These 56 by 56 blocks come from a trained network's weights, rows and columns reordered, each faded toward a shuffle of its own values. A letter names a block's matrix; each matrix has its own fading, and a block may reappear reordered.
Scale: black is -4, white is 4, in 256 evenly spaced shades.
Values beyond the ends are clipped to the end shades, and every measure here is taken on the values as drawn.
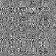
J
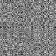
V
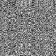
V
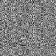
V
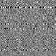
J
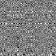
J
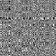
J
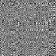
J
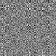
V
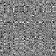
J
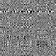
J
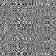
J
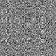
V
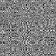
J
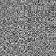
V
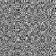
V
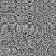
V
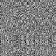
V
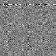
J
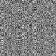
V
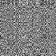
V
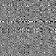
J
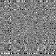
J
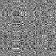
J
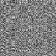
V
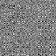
J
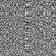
V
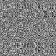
V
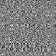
J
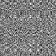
V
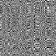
J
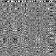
J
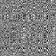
J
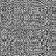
V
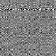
J
